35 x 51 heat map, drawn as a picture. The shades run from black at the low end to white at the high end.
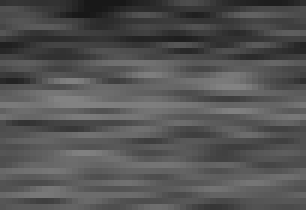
The grain runs across in streaks. The bottom part is higher, past a seam about 30% of the way down. On average the colour sits 30% of the way up the scale.
